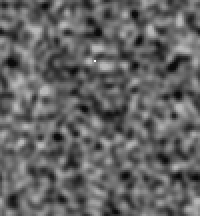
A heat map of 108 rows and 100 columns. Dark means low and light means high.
The field is mottled with small blotches. Neither half mirrors the other. One lone cell stands out, far higher than its neighbours. The histogram is bell-shaped. No row or column stands out.
